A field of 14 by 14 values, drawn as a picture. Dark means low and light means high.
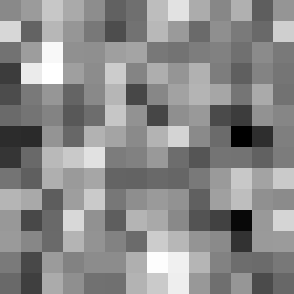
Slope: none. Mirror symmetry: none. Odd rows or columns: none. Ninth with the highest average: bottom middle. Histogram: bell-shaped.
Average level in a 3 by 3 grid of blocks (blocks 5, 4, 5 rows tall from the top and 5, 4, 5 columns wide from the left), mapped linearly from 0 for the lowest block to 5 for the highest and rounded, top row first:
432 / 120 / 251
